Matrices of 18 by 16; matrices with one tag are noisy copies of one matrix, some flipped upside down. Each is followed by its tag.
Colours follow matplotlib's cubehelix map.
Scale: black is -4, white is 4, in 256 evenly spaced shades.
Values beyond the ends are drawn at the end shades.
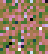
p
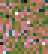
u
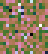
p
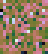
u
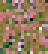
p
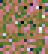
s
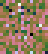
p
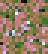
u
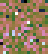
u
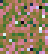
s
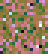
s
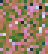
s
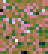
u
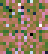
p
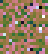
s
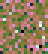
s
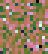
s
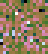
u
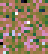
u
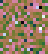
s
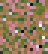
s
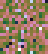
p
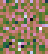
p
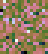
u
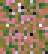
p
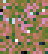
u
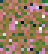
s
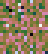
p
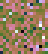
s
